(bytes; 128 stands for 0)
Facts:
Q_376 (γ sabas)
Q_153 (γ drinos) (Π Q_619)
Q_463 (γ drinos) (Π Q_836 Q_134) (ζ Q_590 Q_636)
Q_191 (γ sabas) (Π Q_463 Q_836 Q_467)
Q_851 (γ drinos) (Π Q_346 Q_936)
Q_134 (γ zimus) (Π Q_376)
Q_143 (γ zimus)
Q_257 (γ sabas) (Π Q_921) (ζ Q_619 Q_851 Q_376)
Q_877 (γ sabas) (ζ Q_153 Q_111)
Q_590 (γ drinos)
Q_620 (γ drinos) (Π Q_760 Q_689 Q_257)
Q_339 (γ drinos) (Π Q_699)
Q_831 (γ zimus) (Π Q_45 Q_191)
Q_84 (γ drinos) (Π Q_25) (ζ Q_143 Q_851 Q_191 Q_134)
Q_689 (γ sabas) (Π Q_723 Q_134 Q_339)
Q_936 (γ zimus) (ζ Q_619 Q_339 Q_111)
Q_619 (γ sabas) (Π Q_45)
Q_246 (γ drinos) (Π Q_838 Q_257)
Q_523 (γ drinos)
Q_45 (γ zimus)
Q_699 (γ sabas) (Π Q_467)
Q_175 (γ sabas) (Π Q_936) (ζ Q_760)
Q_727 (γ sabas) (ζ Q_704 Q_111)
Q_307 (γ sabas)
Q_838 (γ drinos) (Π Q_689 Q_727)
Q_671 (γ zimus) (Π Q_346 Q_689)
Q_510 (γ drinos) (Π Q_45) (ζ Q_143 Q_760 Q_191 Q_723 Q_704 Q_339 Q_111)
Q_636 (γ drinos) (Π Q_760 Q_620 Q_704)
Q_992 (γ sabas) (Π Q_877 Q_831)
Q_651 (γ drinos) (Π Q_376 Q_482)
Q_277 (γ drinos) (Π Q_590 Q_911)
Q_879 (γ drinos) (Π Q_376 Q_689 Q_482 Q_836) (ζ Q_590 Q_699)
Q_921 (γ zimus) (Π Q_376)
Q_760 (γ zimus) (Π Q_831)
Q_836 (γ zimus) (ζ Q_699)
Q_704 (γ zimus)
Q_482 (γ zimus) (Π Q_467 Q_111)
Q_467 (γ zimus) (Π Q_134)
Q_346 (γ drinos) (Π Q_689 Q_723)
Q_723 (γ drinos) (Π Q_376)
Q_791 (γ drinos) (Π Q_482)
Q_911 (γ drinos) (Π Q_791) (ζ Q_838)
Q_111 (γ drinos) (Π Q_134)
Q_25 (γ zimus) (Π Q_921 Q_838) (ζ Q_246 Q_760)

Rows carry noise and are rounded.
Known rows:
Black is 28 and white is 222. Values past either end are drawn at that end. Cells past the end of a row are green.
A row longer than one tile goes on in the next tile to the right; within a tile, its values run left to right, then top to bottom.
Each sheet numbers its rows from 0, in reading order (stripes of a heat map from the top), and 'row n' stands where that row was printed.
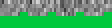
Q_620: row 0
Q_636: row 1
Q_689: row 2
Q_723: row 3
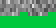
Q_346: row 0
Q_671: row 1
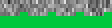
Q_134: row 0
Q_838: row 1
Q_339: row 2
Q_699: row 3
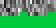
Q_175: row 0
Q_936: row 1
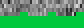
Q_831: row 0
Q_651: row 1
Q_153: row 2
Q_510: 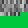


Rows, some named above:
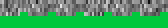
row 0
Q_257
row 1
Q_831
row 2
Q_760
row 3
Q_510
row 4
Q_760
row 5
Q_45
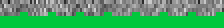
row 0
Q_831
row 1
Q_84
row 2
Q_836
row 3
Q_760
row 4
Q_523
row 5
Q_636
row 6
Q_111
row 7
Q_246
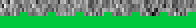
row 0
Q_704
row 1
Q_482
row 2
Q_651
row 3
Q_376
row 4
Q_760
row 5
Q_619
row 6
Q_191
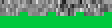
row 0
Q_879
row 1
Q_620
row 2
Q_877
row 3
Q_25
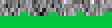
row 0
Q_727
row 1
Q_619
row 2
Q_911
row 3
Q_851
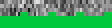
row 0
Q_153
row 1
Q_277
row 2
Q_992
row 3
Q_463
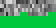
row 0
Q_590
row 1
Q_921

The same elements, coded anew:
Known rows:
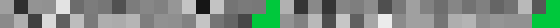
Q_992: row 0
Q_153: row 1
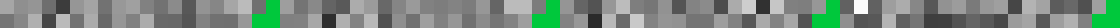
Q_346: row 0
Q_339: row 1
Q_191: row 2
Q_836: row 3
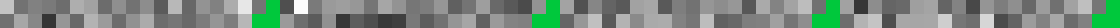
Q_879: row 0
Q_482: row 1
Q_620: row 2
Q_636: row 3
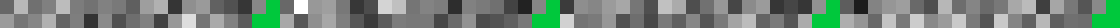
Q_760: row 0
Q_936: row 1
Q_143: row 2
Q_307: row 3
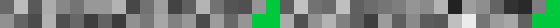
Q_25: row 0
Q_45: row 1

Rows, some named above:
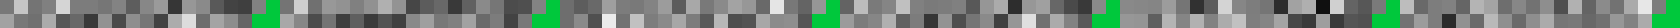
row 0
Q_831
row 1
Q_671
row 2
Q_257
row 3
Q_760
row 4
Q_175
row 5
Q_879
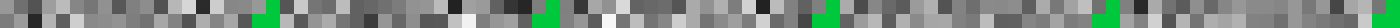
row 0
Q_191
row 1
Q_45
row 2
Q_877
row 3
Q_620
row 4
Q_523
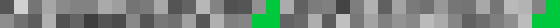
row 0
Q_921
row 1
Q_838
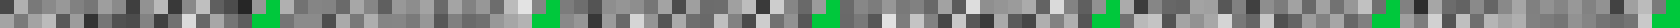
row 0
Q_704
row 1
Q_463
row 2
Q_699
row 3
Q_376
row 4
Q_636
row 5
Q_523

